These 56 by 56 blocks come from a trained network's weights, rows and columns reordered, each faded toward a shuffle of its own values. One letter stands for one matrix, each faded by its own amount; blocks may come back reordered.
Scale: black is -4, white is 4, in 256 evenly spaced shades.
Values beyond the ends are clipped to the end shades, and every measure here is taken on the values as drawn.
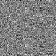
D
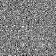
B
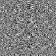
D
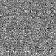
B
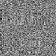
D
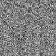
D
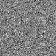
B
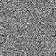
D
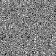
B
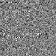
B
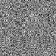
D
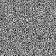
D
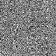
B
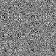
B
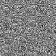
D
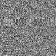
D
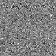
B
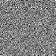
B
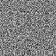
D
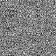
D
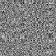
D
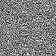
B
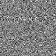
B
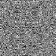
B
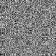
D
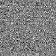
B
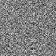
D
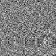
D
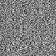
D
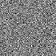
B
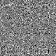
B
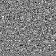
B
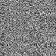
D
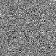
B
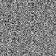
D
